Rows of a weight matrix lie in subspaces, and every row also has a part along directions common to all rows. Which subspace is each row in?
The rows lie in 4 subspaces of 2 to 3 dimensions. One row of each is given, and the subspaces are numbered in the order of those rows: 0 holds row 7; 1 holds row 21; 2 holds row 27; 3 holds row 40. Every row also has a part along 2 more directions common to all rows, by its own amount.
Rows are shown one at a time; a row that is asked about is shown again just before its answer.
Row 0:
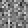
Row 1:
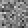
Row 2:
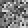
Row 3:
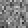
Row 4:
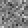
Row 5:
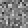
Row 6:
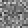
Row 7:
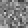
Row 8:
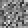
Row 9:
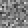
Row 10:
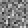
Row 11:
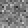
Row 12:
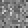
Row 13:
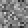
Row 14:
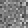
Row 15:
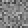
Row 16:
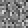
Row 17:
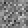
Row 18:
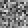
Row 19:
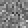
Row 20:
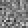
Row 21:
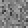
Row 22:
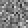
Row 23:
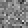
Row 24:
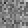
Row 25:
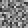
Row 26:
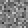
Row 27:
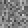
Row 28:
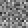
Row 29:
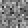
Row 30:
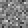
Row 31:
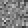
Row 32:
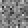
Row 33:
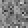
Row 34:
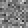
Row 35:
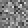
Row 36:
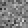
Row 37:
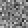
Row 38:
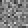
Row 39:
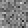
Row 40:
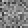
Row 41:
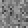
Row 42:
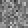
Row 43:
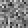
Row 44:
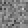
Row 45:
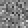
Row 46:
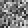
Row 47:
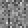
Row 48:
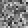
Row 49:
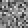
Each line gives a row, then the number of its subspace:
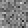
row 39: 0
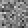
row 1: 0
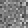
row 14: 3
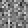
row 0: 3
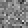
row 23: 0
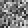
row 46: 0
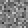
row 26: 3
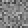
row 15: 3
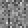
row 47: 3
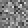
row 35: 1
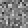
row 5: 3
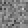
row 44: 2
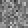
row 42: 3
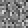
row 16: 1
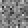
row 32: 1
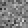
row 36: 2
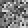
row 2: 0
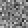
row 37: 2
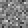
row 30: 0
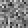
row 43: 3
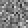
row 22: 1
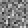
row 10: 3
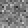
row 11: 0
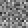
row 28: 2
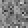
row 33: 1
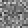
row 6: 3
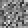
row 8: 2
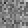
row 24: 2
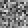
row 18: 2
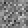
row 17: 2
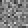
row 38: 3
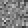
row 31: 2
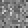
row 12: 1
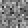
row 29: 1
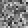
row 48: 0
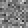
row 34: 0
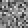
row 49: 3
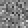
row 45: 1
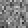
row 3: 0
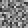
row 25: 0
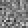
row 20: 2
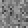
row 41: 1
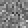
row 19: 1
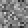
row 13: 0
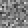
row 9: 2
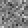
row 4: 2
